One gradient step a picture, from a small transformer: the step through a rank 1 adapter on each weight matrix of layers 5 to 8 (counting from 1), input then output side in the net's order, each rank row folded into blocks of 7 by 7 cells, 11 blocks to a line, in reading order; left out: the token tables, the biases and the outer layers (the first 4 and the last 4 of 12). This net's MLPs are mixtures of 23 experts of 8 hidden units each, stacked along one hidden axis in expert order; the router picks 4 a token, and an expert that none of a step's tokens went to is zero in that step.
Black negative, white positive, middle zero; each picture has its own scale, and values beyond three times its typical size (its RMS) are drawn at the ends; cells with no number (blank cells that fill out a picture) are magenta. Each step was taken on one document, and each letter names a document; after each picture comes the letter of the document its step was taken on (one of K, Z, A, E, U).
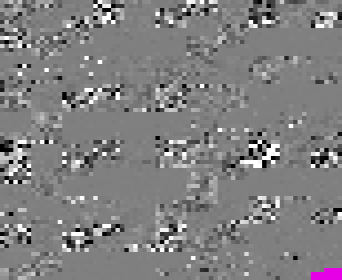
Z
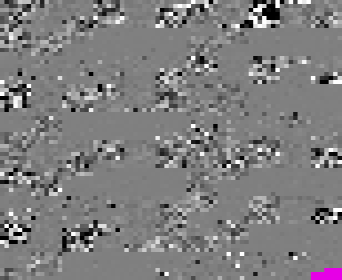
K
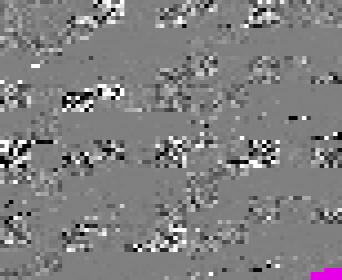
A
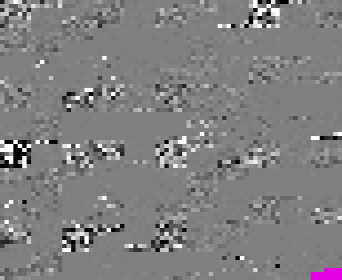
A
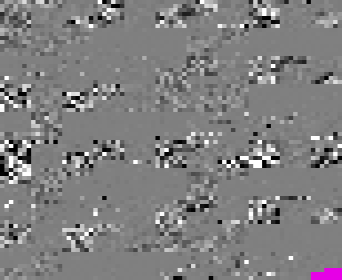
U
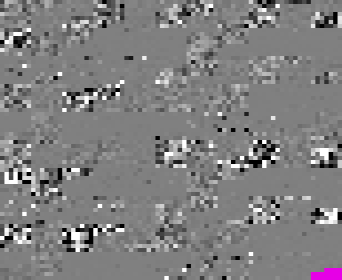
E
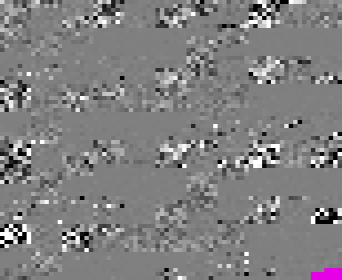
U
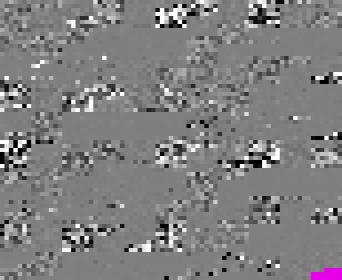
A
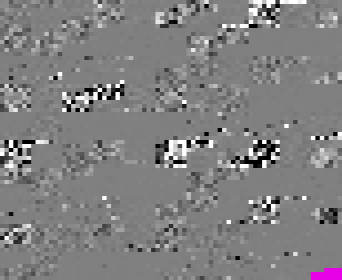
E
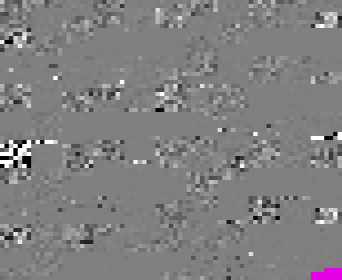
E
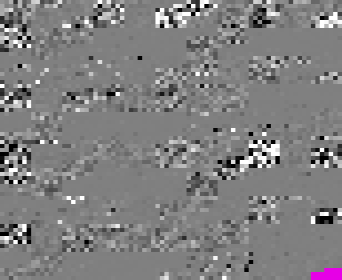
Z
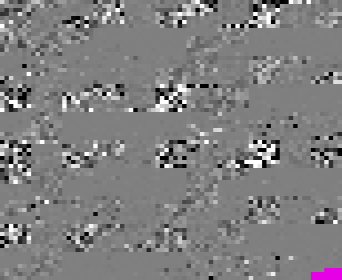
U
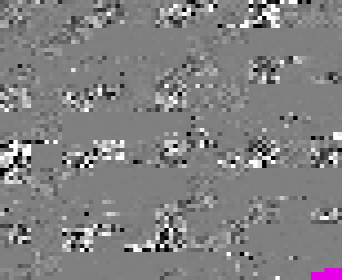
K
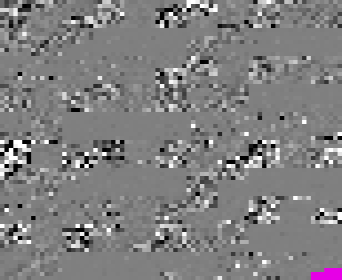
K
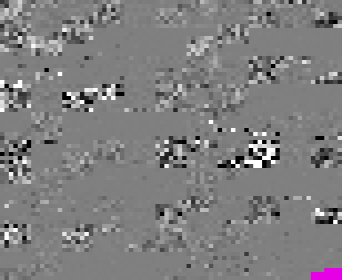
U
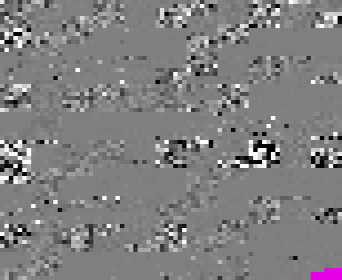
E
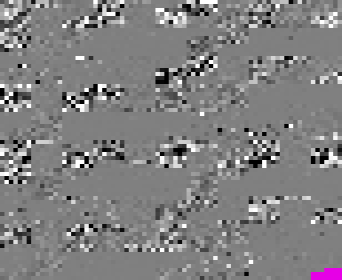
Z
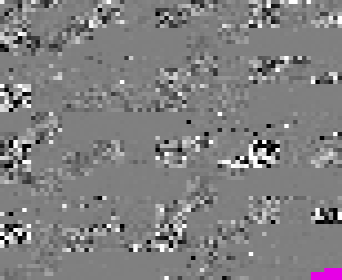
E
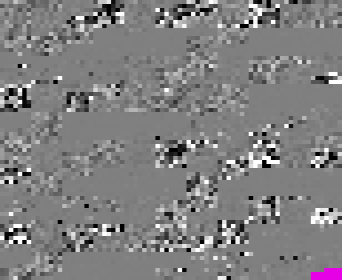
Z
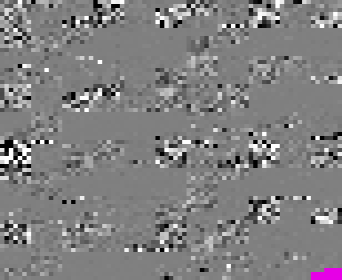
Z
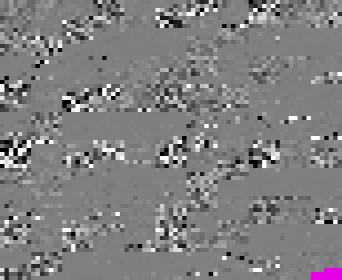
A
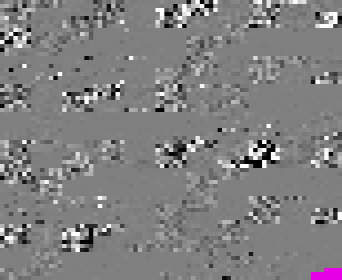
E
